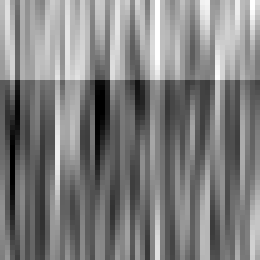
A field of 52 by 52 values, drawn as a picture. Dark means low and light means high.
Ninth with the lowest average: centre. Seam: horizontal, 30% of the way down, the top part higher. Histogram: bell-shaped. Average level on the scale: 50%. Grain: streaks running down.
